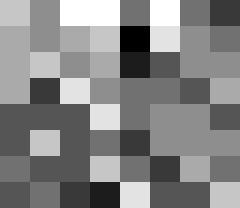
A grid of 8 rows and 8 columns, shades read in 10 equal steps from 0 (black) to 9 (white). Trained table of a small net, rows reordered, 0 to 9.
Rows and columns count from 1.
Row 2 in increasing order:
0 4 5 5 6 6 7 8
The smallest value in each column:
3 2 2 1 0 2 3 2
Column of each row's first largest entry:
3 6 2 3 4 2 4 5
